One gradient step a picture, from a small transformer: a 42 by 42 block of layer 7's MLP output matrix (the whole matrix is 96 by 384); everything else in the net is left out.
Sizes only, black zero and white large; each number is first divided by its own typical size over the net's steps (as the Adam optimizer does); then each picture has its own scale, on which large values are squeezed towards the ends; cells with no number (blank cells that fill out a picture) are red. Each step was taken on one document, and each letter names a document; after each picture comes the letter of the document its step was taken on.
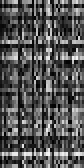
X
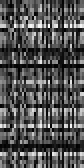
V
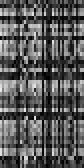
V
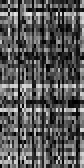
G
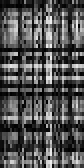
X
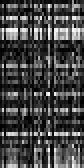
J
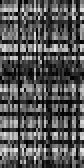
G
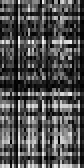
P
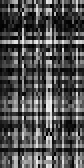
X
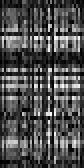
J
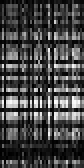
J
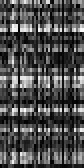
V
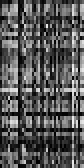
G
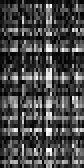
X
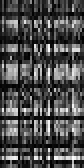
J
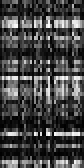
J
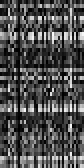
V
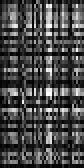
X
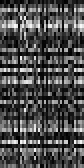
V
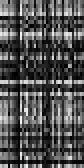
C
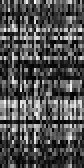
V
